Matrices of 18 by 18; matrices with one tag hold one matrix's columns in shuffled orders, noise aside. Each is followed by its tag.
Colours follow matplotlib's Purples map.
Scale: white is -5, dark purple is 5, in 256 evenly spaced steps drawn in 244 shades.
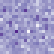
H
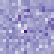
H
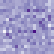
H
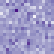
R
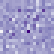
H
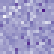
R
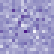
H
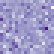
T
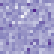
R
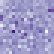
H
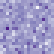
T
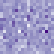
H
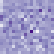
H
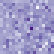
T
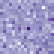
T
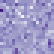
R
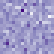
R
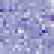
H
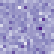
T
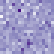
R
